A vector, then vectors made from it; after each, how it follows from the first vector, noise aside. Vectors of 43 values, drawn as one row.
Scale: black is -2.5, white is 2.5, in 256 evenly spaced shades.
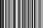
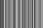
shrunk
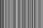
shrunk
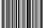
wrapped around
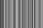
shrunk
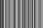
shrunk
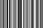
wrapped around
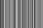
shrunk
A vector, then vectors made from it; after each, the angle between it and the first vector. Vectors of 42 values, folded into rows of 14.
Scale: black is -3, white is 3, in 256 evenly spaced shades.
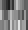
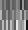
partly aligned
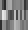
orthogonal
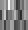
partly opposed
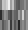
nearly opposite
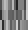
partly opposed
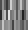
orthogonal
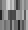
nearly opposite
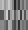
partly opposed
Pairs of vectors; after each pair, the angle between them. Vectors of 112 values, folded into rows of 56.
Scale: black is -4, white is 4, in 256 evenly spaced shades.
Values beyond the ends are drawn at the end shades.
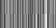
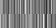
partly opposed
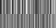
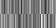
orthogonal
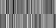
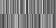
partly aligned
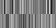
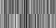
partly aligned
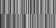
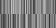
partly aligned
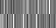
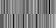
nearly opposite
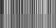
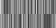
partly opposed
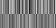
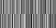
orthogonal
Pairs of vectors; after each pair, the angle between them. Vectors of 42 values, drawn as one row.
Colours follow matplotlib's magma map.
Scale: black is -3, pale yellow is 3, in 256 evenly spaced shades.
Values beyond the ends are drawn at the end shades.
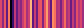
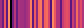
nearly parallel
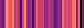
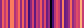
orthogonal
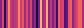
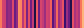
orthogonal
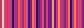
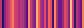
nearly opposite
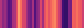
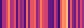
partly opposed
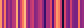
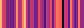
nearly parallel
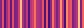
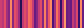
nearly opposite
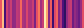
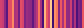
partly aligned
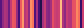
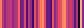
partly opposed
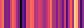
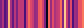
orthogonal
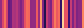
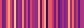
partly opposed
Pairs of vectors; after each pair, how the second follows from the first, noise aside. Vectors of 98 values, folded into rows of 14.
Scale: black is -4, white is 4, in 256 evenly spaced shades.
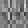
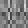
copied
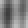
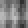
wrapped around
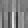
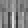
copied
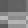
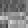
copied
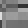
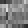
wrapped around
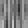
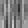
copied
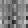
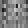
wrapped around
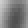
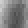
copied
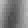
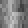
wrapped around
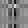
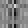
copied
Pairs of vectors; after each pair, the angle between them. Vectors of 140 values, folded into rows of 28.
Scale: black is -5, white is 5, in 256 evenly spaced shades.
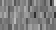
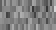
partly aligned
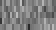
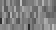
nearly parallel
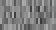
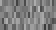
partly opposed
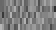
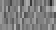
partly opposed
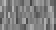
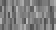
nearly opposite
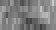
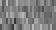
partly opposed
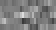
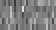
orthogonal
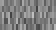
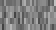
orthogonal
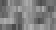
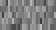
partly aligned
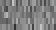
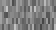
nearly opposite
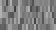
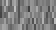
nearly opposite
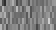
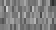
orthogonal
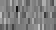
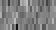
orthogonal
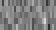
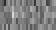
orthogonal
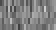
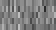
partly opposed
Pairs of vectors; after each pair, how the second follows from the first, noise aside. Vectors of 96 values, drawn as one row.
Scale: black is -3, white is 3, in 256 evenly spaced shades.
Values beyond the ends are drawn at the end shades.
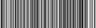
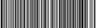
copied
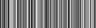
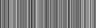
shrunk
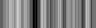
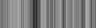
shrunk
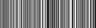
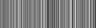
shrunk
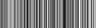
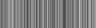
shrunk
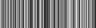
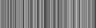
shrunk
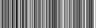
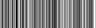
copied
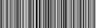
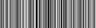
copied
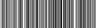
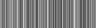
shrunk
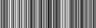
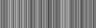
shrunk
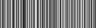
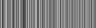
shrunk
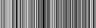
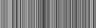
shrunk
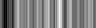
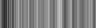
shrunk
